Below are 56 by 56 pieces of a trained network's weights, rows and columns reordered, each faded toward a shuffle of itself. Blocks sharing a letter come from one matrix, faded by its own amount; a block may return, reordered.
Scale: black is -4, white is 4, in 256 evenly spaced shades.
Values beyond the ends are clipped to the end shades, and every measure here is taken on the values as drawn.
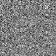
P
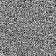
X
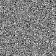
P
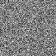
X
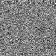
X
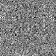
P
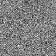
X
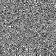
X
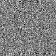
P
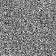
P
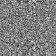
P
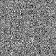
P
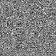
X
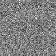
X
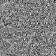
X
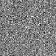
P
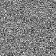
X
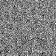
X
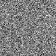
P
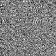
P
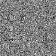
P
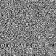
X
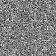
X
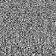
X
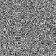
X
